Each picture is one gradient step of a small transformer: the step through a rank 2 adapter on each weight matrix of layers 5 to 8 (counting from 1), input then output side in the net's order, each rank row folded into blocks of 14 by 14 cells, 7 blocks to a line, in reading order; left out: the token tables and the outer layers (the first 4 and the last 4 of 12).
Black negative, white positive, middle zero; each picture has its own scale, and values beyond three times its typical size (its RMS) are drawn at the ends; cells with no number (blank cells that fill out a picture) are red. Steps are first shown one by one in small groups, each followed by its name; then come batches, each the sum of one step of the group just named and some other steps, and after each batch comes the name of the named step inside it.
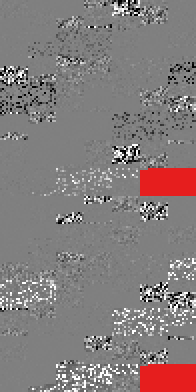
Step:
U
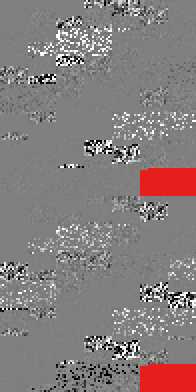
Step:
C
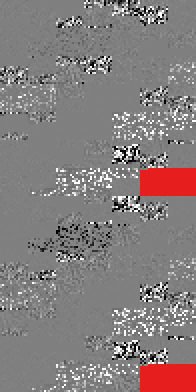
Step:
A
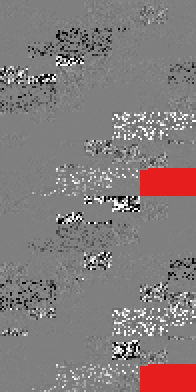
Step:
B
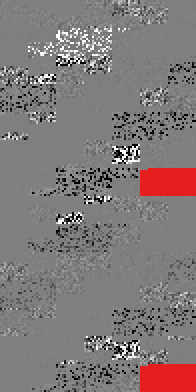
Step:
C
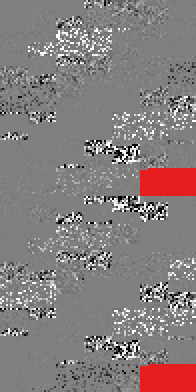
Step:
C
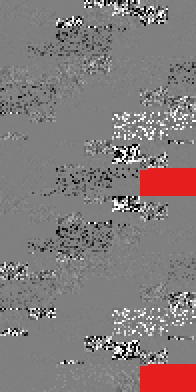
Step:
B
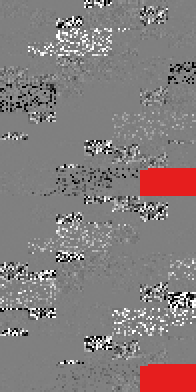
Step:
C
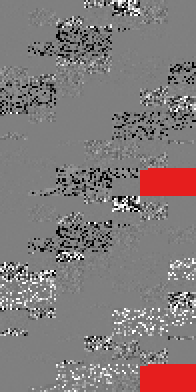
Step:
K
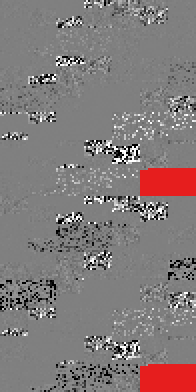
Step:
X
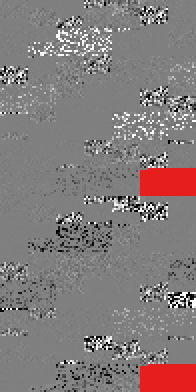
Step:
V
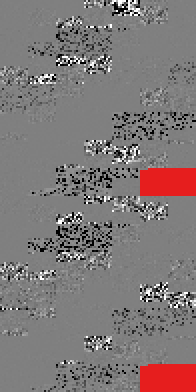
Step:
K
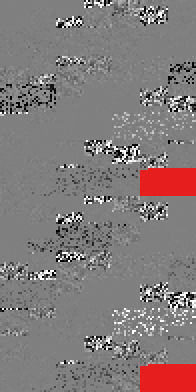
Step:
X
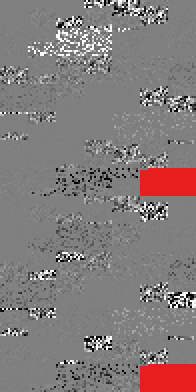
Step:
V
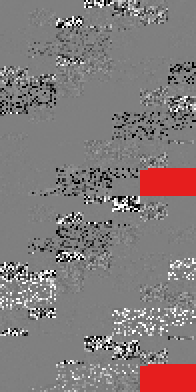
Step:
K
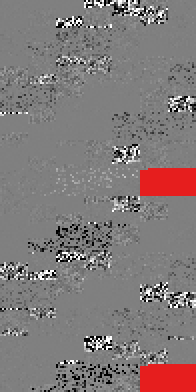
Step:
X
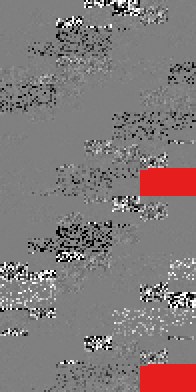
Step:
K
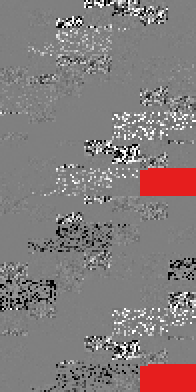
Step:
X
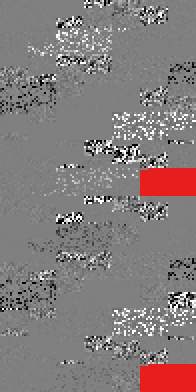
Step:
X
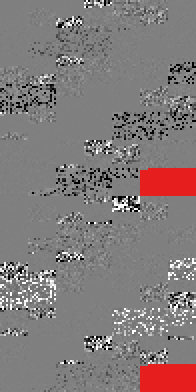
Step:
K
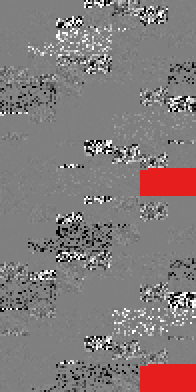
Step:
X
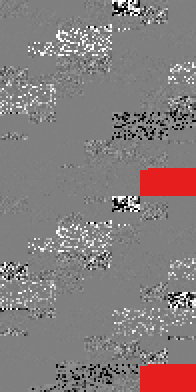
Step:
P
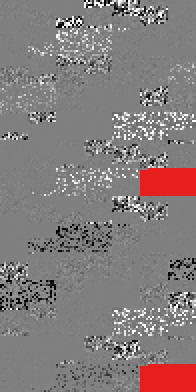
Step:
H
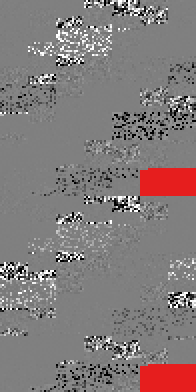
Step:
P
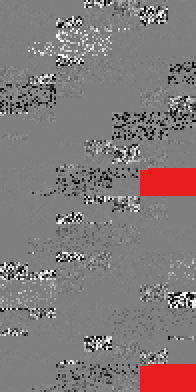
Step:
P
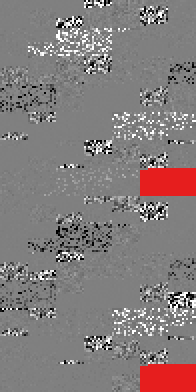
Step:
H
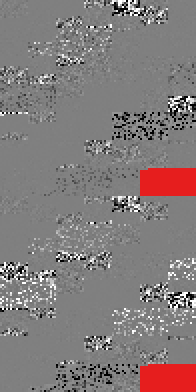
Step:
P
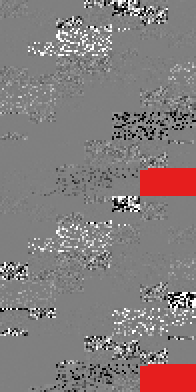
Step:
P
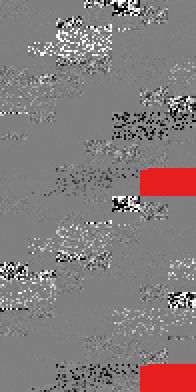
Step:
P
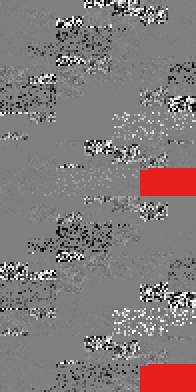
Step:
H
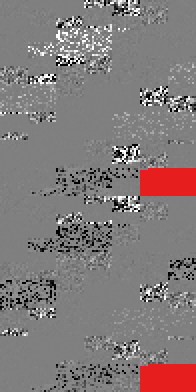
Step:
H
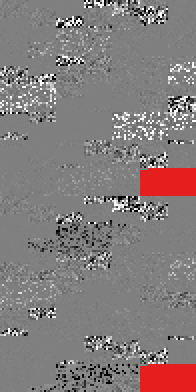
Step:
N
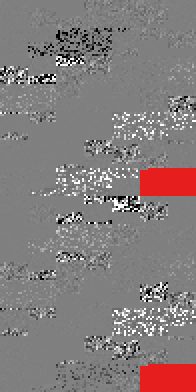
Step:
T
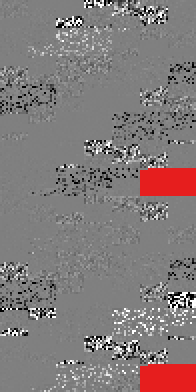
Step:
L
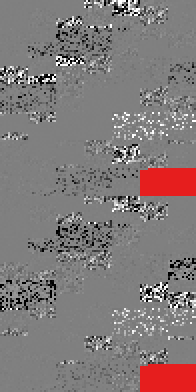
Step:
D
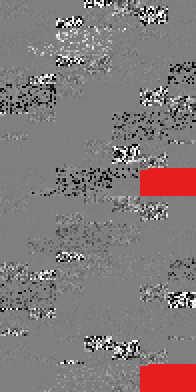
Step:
L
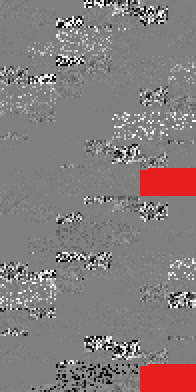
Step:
N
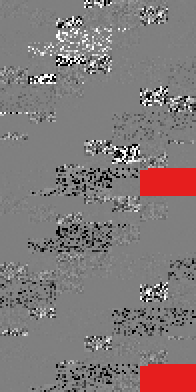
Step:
N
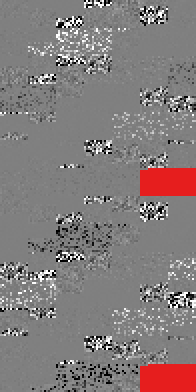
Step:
N
